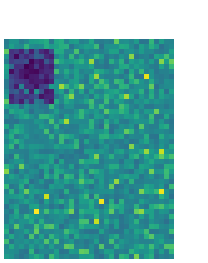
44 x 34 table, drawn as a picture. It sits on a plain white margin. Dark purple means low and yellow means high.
No regular stripes run through it. The halves do not mirror each other. The top left is the ninth with the lowest average. On average the colour sits 50% of the way up the scale. An odd patch, lower than its surroundings, sits in the top left.
